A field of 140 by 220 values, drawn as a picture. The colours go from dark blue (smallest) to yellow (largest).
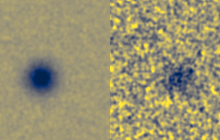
Average level on the scale: 60%. Seam: vertical, 50% of the way across, the left part calmer. Ninth with the lowest average: middle left. Dips: two. Slope: none. Lone odd cells: none. Histogram: skewed, a long tail of low values.
